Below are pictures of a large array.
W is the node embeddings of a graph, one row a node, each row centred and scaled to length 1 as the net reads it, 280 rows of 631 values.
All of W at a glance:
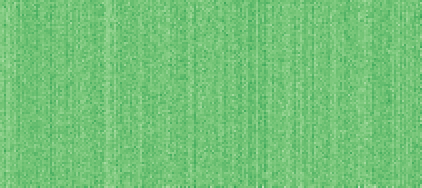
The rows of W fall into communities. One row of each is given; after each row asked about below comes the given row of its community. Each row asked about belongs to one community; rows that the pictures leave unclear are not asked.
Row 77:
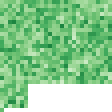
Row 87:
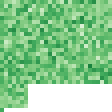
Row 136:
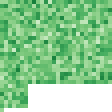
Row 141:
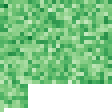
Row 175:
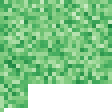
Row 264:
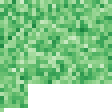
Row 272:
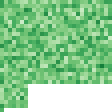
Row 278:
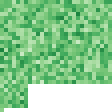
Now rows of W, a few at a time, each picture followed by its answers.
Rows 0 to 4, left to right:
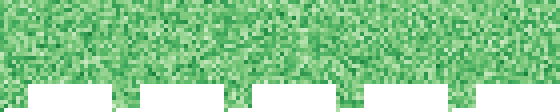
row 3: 175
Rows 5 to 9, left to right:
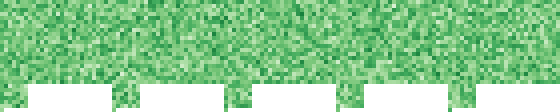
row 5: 136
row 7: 278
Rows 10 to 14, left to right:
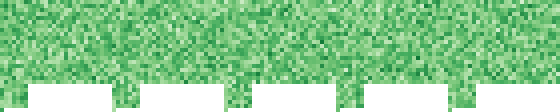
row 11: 77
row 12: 77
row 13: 272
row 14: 264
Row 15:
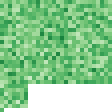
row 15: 136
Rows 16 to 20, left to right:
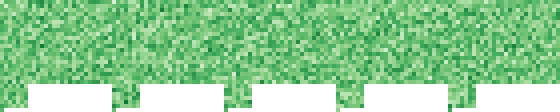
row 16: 87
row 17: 264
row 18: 87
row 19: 141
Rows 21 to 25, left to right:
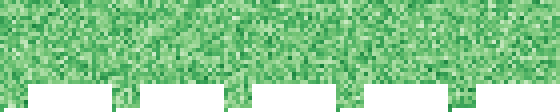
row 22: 264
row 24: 87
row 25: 272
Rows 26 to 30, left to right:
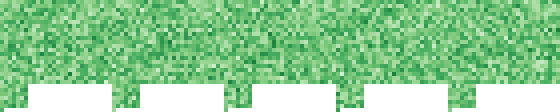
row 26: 77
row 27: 278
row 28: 278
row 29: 87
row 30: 278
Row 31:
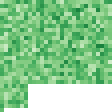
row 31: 278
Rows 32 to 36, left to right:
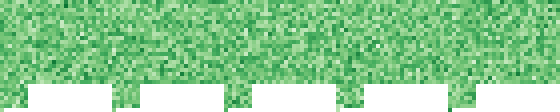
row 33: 141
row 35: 175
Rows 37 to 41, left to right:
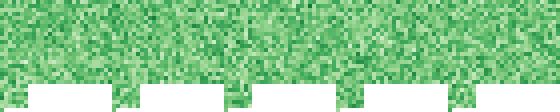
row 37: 264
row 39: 264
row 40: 175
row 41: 272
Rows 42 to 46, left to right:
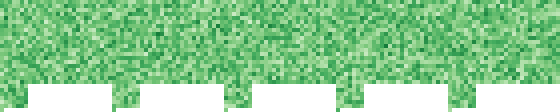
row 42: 175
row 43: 272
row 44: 136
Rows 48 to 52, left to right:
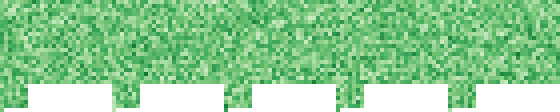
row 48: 77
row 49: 175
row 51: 278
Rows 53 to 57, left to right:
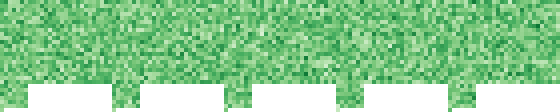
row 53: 141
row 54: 141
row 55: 264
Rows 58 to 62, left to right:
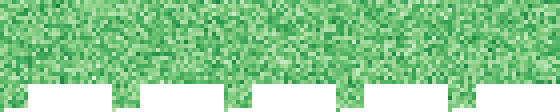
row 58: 278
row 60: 141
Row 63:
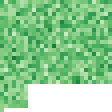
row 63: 272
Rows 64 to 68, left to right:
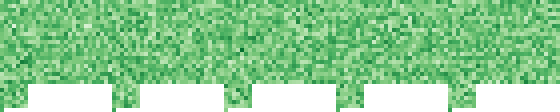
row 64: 278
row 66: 141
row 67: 87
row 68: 272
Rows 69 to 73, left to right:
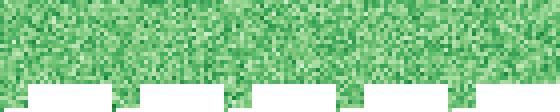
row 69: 87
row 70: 87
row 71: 136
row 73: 77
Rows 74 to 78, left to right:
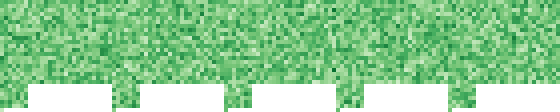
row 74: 141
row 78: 175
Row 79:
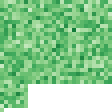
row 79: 136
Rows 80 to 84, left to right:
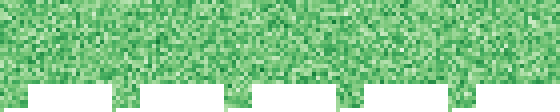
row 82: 141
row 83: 175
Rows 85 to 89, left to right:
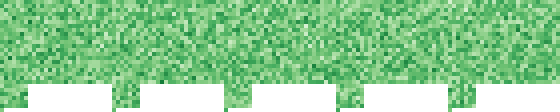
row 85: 278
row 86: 77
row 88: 272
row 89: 77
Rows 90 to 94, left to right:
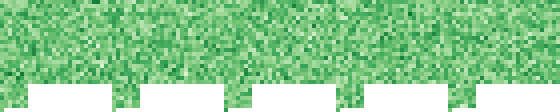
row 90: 87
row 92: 87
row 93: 77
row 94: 141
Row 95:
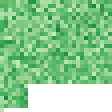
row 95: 175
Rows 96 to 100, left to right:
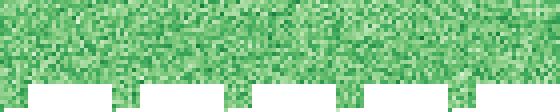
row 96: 272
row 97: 272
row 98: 272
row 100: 264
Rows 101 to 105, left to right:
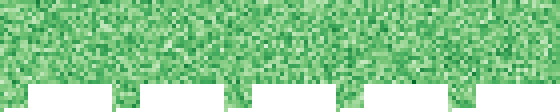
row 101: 141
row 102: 141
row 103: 175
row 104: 77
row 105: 175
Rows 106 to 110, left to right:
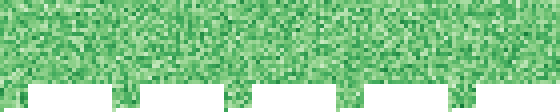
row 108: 136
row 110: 77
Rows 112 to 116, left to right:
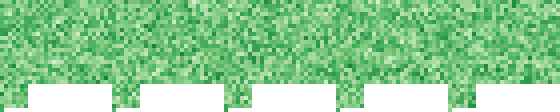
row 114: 87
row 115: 264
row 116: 264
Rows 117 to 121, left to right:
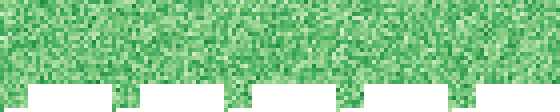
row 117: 87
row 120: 175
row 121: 136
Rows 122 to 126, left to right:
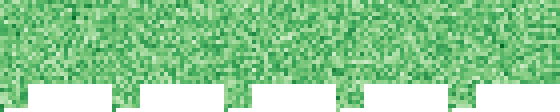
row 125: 264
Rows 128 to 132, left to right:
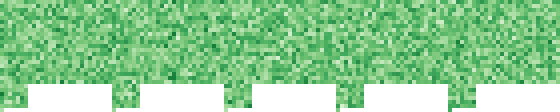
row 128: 136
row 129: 141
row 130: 141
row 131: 278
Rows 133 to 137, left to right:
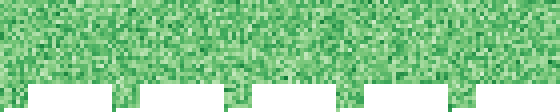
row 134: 272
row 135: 264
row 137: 272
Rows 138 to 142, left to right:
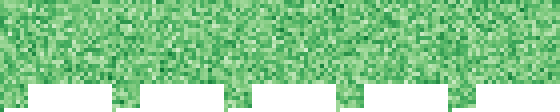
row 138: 87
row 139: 141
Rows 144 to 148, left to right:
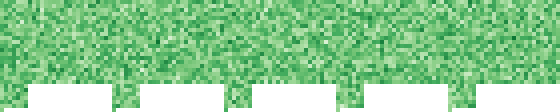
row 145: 272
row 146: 272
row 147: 264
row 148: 175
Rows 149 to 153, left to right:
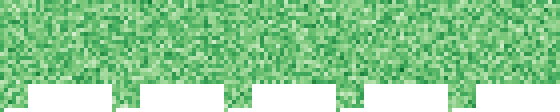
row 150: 141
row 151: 136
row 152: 141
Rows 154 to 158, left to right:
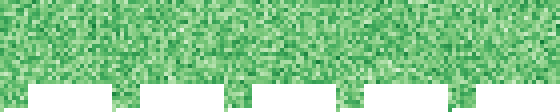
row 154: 136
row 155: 136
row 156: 141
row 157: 278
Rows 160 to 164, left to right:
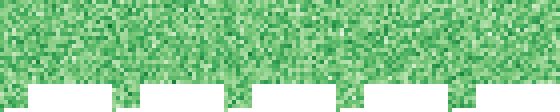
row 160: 272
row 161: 272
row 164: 272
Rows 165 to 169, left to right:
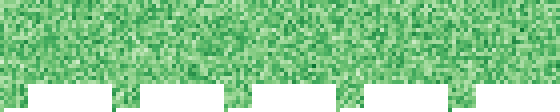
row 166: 264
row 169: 272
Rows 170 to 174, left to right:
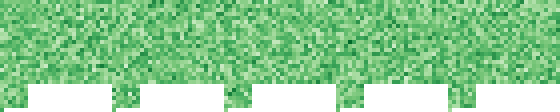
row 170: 272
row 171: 278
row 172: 175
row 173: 141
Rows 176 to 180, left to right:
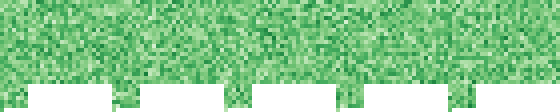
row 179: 278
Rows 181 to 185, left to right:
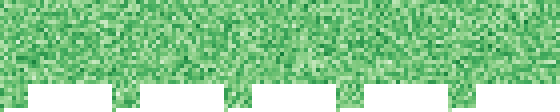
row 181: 278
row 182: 264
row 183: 136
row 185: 175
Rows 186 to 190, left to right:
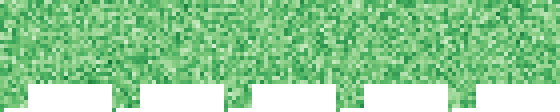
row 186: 87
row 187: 175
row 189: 87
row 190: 278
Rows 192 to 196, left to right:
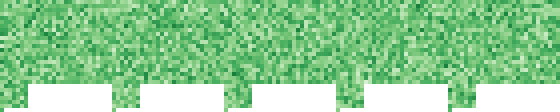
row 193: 141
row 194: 175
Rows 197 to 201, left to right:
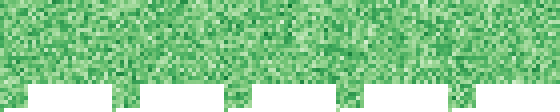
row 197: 272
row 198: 278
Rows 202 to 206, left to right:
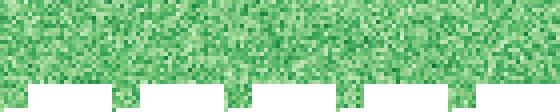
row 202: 141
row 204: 77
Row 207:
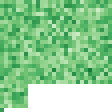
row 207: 264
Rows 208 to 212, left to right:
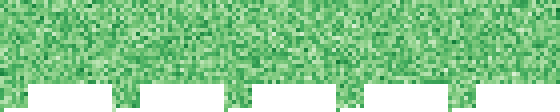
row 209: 175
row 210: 175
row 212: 272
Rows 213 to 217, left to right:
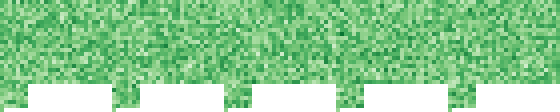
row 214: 77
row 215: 278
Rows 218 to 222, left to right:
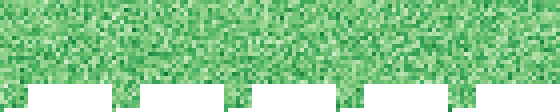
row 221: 272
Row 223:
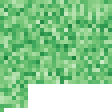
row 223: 87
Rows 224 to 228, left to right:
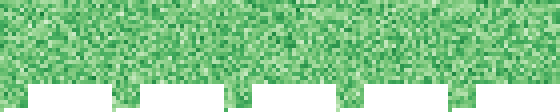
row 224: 175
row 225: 175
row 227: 175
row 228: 141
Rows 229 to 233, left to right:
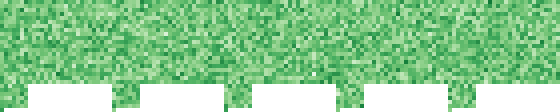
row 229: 87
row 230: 141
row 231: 87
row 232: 272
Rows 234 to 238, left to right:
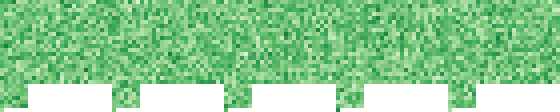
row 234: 272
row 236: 278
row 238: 77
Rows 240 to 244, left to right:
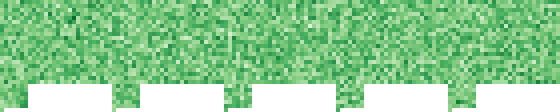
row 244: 141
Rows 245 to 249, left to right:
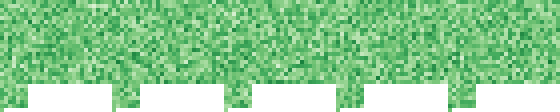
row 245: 278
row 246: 175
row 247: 175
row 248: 77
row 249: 278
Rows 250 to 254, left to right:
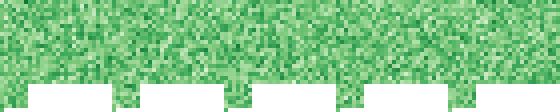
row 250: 77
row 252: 77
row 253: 272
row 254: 141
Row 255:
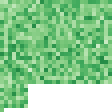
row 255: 77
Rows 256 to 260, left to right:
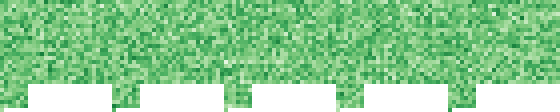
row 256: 141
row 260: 77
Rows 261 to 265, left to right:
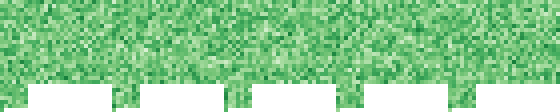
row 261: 87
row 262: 264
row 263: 264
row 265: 278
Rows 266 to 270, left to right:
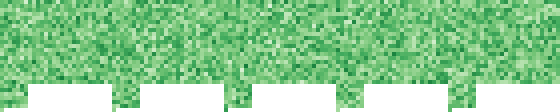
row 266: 141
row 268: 141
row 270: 77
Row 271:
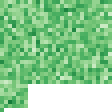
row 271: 272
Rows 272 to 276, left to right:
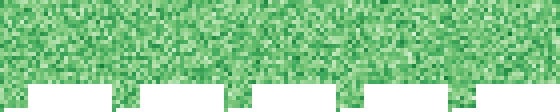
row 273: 272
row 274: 278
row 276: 272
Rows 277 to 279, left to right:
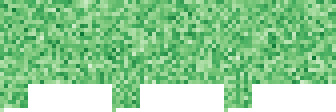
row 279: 278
